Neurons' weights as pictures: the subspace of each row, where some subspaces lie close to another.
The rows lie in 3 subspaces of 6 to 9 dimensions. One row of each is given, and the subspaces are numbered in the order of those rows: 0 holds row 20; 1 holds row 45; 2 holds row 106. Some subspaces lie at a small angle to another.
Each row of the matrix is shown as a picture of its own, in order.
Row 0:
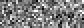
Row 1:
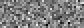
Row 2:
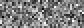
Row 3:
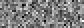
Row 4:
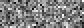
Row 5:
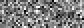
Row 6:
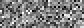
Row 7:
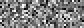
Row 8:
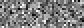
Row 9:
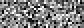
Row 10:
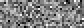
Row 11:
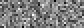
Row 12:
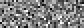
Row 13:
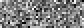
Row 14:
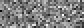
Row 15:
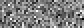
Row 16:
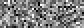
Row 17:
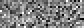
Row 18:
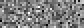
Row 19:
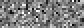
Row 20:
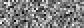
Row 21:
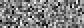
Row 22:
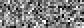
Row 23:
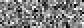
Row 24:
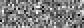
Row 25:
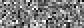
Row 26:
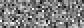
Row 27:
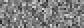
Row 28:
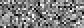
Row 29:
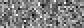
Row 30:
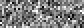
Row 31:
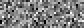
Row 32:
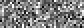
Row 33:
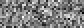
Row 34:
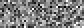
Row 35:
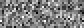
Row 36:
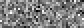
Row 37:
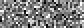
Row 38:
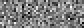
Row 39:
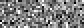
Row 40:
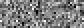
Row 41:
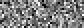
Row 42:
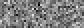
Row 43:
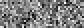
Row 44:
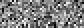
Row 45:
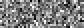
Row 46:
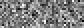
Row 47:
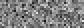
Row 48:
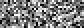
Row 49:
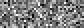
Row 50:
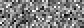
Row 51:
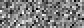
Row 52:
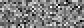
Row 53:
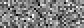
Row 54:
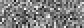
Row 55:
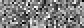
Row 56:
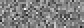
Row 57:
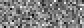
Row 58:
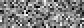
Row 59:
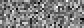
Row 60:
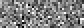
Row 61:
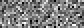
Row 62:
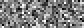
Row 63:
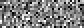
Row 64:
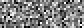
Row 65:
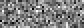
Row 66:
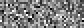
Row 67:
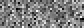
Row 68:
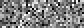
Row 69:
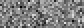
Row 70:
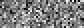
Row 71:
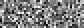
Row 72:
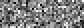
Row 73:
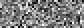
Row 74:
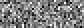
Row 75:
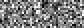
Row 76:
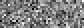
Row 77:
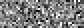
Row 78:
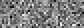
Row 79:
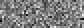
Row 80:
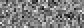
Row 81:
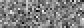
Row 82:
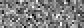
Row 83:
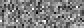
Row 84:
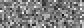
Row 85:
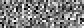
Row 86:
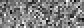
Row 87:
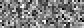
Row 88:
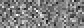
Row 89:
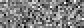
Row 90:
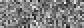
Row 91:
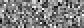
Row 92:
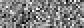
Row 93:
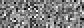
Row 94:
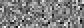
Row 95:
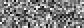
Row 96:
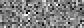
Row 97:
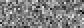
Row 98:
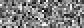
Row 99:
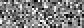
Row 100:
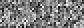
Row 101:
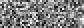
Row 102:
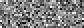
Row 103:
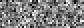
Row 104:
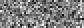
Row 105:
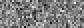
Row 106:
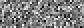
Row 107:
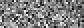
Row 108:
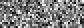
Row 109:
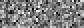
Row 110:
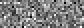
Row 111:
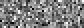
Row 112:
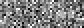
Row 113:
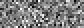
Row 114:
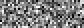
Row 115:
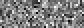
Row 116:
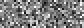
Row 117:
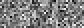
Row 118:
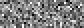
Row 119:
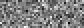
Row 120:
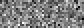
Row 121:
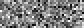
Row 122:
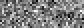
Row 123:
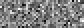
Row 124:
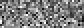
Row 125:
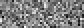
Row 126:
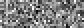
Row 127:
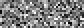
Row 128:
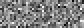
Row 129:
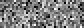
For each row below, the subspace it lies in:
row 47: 0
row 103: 2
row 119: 1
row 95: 0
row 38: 2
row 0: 2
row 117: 2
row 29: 0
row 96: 2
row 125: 2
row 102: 2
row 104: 0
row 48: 1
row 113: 2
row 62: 0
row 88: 0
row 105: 2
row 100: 0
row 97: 0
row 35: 0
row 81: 0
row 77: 2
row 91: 1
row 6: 1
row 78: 2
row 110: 2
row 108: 0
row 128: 0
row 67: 2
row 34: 1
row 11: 1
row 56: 1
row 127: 2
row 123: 0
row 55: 2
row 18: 1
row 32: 2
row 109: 0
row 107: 2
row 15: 2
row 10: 2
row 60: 2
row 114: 0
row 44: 2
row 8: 0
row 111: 0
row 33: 0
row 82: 2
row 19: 0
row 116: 1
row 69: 0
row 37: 1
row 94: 1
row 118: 2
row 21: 2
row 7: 1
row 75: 1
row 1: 1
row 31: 0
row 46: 0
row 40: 2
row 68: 2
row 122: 2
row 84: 0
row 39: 1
